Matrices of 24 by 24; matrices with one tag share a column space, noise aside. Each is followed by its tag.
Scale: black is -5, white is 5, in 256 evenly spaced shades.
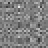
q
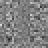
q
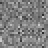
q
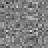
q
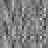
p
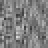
p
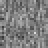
p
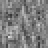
p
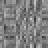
p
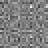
q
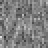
p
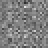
q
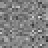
q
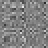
q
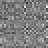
q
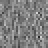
p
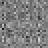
q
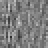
p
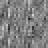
p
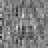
p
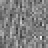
p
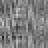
p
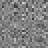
q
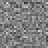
q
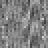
p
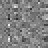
q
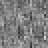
p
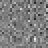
q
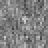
p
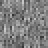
p
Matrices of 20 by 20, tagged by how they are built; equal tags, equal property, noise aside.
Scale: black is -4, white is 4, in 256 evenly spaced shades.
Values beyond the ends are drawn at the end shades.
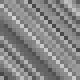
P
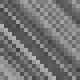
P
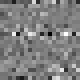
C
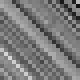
P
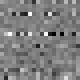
C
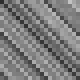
P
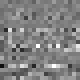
C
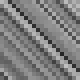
P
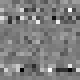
C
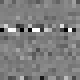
C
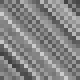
P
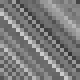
P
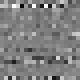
C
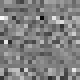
C
